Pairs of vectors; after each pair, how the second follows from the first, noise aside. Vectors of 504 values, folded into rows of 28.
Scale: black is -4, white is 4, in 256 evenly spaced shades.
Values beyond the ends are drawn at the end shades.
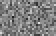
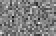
copied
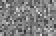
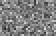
shuffled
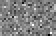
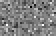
shuffled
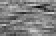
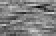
copied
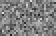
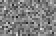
shuffled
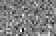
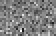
copied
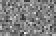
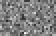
copied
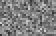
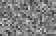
copied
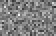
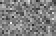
shuffled
